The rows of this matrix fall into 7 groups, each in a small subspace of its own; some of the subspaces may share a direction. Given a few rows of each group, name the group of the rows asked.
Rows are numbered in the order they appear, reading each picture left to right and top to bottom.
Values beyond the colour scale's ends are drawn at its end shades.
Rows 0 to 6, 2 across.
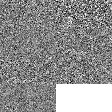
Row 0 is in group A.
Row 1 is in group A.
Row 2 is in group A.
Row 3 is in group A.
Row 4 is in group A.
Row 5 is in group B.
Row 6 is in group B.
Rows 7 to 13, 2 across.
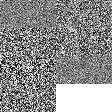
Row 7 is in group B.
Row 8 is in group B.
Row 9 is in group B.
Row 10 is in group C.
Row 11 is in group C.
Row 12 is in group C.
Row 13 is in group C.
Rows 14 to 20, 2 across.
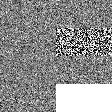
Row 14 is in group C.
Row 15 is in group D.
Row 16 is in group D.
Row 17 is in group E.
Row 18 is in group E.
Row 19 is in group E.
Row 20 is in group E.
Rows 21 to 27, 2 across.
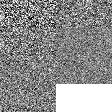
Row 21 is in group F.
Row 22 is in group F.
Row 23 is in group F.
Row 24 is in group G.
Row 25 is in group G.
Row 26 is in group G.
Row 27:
A
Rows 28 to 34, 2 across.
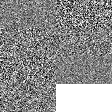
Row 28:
D
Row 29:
E
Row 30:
E
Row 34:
F
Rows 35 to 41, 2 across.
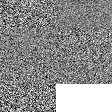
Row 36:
G
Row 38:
G
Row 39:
D
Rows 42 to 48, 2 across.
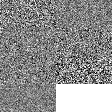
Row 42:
F
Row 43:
G
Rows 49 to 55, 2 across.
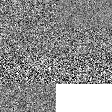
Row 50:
D
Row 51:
C
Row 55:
B
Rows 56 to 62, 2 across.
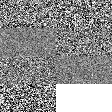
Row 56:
A
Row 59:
D
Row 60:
G
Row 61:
A
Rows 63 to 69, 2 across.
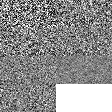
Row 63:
G
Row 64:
C
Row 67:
B
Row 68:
F
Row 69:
A
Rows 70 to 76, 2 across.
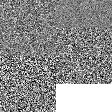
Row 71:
B
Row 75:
B
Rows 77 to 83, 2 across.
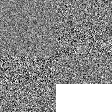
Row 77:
C
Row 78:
A
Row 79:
A
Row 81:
C
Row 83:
A
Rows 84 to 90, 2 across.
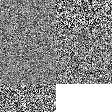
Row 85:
C
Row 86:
F
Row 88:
G
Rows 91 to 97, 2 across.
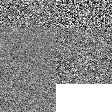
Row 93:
F
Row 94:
F
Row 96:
F
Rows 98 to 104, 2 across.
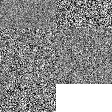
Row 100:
B
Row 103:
D
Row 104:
B
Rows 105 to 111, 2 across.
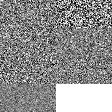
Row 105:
E
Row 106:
B
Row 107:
G
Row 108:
E
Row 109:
E
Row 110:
B
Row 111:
E
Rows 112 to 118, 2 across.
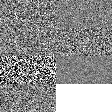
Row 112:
E
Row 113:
B
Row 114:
E
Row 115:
D
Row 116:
E
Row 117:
F
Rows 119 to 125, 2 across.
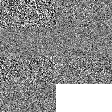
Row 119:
F
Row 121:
E
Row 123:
E
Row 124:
G
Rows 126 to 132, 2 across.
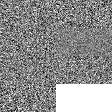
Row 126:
A
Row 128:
D
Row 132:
C
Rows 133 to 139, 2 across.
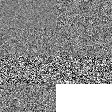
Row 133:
E
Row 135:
C
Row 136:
B
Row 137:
A
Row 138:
E
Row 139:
A
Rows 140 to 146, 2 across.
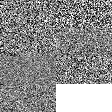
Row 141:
E
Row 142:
E
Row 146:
A
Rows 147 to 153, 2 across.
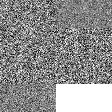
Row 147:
G
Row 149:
F
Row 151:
B
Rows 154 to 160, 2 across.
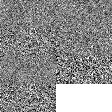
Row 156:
F
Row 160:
F
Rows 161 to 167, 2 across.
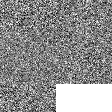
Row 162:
F
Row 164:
F
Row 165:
D
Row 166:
A
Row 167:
F
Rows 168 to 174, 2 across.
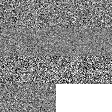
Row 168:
A
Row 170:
C
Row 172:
D
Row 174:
E
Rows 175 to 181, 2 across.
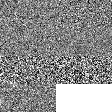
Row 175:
E
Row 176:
B
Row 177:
C
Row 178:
D
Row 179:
E
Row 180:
B
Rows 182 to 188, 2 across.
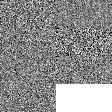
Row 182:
E
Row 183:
C
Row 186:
E
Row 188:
F
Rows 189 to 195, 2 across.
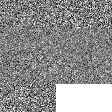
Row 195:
B
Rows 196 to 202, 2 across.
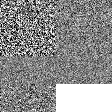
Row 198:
E
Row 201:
G
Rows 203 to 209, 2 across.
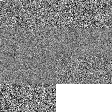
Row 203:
A
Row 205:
A
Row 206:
C
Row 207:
B
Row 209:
C
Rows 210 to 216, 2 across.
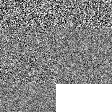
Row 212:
F
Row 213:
C
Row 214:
F
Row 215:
C
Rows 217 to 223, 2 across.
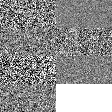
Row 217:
B
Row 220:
C
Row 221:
G
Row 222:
E
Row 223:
B
